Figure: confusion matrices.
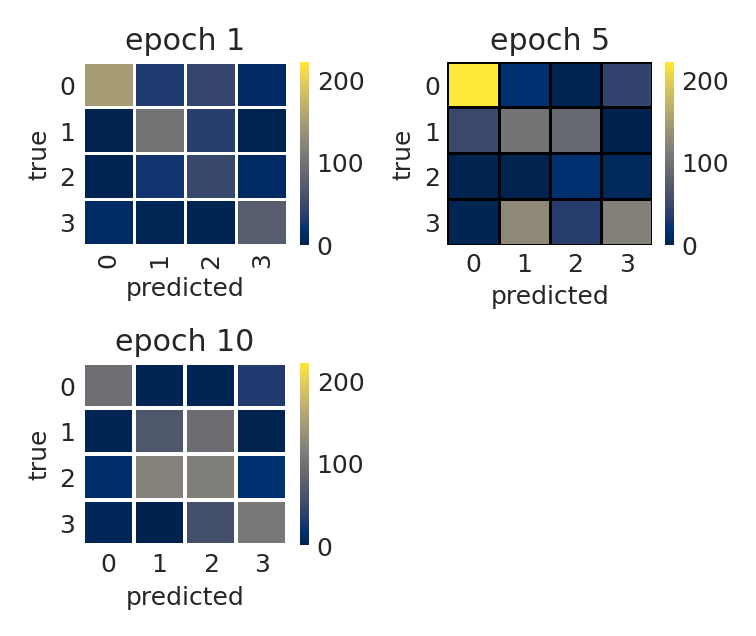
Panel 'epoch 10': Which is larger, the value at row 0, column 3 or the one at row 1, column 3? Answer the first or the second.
the first
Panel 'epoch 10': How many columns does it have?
4
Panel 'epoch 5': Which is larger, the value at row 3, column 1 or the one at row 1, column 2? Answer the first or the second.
the first
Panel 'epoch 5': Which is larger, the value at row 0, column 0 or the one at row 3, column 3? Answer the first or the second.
the first
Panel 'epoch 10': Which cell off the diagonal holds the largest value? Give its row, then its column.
2, 1
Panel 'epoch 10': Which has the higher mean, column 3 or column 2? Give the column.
2
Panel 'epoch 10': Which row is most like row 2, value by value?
1
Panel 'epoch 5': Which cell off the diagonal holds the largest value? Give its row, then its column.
3, 1
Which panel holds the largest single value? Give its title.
epoch 5
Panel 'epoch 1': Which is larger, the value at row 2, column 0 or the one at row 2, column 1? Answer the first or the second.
the second
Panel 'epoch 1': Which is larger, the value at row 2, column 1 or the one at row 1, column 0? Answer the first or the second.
the first
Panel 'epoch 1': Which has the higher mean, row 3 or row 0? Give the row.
0
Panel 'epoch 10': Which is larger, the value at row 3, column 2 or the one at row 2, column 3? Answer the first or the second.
the first
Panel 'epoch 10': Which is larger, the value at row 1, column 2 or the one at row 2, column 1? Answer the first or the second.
the second
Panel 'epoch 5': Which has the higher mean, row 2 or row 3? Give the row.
3
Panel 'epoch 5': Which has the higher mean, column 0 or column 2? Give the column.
0
